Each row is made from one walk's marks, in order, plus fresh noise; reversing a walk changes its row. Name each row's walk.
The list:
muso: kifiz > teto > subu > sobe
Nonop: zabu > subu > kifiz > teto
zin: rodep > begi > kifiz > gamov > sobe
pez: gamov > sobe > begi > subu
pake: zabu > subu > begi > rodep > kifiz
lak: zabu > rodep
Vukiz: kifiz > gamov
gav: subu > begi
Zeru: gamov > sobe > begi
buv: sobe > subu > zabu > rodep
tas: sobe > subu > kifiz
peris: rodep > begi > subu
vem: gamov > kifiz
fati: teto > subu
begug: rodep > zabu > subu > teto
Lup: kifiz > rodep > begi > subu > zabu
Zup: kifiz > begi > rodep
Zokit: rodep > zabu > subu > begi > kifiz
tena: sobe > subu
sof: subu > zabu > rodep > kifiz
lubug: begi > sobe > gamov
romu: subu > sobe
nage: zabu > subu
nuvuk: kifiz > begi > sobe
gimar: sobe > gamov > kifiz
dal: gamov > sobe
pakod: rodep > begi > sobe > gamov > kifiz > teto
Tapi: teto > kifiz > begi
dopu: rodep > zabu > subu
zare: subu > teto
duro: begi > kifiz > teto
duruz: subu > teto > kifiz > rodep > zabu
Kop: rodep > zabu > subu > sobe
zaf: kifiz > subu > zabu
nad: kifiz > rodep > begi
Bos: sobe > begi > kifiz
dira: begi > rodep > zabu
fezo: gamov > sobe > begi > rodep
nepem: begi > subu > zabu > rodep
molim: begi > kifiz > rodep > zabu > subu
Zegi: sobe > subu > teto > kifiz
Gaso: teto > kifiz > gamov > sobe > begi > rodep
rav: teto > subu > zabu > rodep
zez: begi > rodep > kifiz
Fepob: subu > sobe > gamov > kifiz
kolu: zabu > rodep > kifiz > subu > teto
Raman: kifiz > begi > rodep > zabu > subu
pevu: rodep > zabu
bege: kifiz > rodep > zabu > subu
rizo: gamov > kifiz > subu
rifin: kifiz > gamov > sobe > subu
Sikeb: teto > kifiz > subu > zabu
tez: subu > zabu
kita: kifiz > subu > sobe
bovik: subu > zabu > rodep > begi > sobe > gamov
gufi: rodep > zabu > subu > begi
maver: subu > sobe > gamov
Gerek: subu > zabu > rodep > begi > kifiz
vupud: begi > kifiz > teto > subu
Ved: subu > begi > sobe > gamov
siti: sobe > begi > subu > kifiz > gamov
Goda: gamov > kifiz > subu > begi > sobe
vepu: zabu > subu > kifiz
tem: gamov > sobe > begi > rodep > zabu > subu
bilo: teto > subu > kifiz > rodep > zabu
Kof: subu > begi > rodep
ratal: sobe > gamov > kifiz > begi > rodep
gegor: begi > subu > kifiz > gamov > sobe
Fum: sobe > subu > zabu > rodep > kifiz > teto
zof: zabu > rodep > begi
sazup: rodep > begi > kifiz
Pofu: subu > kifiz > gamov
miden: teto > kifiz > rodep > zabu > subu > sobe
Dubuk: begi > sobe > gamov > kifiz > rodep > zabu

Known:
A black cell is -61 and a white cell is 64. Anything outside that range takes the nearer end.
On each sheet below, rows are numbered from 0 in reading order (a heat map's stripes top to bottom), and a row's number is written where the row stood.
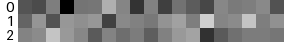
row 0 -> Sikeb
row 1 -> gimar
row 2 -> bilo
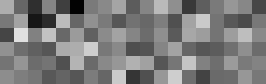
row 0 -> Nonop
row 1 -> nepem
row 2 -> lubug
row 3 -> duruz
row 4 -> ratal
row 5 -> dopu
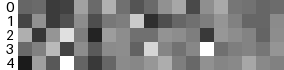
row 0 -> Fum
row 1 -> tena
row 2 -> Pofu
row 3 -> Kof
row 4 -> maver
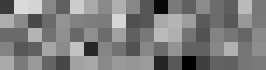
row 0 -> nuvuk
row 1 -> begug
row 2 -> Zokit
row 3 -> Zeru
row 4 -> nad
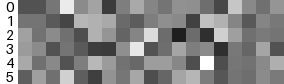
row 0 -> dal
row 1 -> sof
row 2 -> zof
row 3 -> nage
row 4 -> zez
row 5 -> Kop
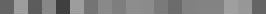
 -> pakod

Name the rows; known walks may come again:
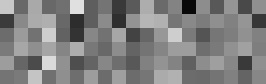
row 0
Bos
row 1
muso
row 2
Kop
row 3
Dubuk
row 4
gegor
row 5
Zokit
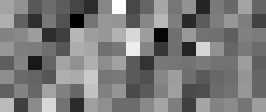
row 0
nage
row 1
Nonop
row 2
Zup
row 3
zof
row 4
Zegi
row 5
duruz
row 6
miden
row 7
Pofu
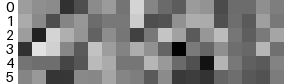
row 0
Raman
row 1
begug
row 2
Vukiz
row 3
nuvuk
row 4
Gerek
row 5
Lup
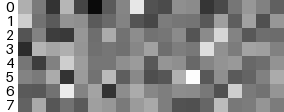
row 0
vepu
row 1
siti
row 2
buv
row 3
Ved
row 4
rifin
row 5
pevu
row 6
dal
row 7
bovik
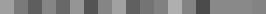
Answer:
tem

